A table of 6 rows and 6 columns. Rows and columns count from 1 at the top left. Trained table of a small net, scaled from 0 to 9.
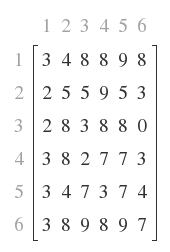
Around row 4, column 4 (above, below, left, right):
8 3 2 7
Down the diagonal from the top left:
3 5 3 7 7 7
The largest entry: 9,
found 4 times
